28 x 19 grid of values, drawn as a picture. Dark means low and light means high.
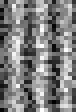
Average level on the scale: 50%. Seam: none. Odd rows or columns: none. Stripes: upright, repeating 3 times.
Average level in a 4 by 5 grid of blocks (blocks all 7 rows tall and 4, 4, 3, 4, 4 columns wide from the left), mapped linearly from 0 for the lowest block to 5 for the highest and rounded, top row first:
12413 | 22414 | 22505 | 22504
